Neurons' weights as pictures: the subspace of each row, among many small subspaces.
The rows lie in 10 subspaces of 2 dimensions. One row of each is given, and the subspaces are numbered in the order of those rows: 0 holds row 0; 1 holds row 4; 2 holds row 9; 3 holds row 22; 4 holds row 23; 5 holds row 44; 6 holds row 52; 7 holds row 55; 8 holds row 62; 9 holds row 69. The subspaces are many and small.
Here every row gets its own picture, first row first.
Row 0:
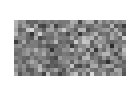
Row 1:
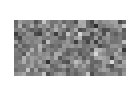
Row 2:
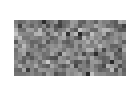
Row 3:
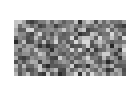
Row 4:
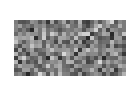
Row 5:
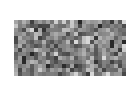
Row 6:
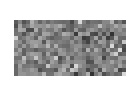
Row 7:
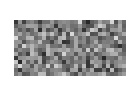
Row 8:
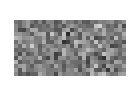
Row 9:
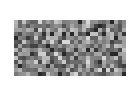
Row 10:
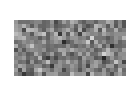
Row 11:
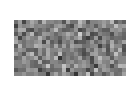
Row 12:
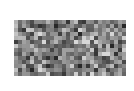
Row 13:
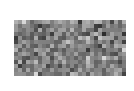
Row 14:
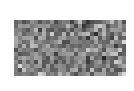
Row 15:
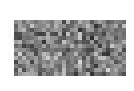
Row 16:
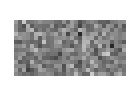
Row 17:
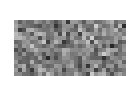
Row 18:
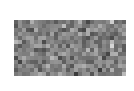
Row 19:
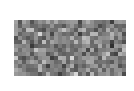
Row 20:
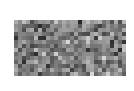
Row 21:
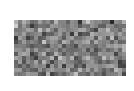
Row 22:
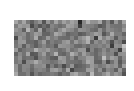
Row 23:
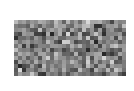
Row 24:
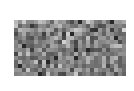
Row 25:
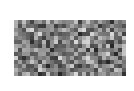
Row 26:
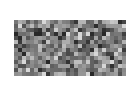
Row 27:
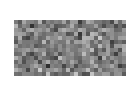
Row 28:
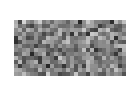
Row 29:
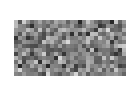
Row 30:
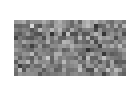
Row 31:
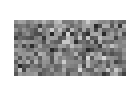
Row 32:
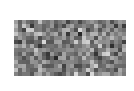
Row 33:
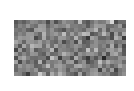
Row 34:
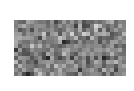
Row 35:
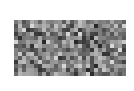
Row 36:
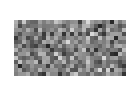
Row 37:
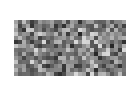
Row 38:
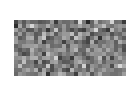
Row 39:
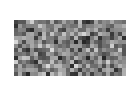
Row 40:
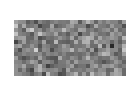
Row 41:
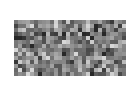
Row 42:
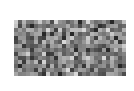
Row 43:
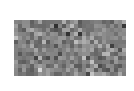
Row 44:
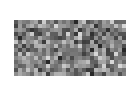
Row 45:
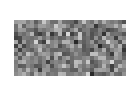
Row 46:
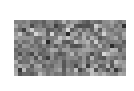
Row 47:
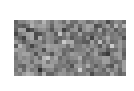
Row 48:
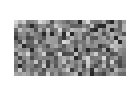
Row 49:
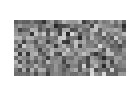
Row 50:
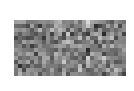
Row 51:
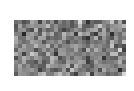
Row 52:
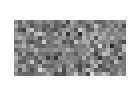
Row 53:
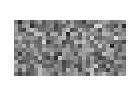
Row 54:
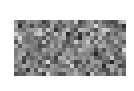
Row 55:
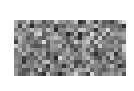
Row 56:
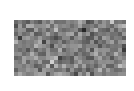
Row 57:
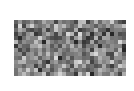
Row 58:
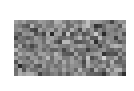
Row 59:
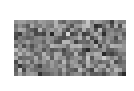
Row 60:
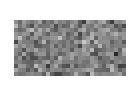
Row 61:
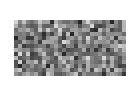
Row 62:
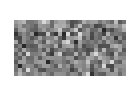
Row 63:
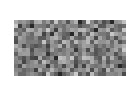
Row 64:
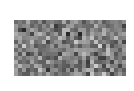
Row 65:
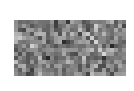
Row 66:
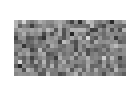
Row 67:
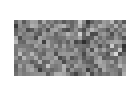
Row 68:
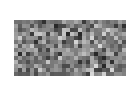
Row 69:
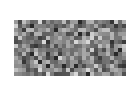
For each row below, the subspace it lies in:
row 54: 8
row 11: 9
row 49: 5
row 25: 1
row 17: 1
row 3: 0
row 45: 7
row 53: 2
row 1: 8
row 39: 0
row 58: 4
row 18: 6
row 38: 7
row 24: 8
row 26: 8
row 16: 6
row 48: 7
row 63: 7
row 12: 1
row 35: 2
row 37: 6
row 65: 1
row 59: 4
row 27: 9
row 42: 7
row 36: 2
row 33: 1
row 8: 2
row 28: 9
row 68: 5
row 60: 5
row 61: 5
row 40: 0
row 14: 4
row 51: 4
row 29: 9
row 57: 7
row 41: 1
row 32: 6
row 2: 8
